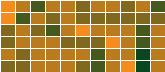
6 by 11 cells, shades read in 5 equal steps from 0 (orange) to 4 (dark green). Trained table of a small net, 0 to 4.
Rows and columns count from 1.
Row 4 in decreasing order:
3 2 2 2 2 1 1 1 1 1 0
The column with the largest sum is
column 10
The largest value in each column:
2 3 3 3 2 2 3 2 2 4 3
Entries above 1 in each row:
4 8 4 5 3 5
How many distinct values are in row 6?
5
